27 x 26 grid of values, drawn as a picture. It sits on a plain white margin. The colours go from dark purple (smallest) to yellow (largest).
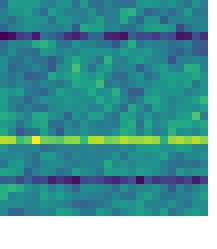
Rows 5, 18 and 23 differ from the rows beside them. Streaks run across, left to right. The distribution is heavy-tailed on both sides. There is no overall slope.
